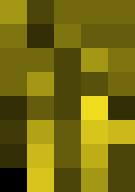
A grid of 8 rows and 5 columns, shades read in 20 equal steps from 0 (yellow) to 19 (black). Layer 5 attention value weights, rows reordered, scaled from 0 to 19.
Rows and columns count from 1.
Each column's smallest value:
6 2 9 0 3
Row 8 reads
19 2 13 6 13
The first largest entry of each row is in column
2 2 3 3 1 1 1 1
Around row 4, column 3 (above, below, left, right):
13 13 6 12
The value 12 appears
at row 4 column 4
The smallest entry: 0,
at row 5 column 4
